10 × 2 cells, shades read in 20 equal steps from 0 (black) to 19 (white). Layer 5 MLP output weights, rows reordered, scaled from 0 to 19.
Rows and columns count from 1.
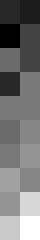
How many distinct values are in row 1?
2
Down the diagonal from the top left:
3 5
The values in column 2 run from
2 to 19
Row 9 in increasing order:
11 16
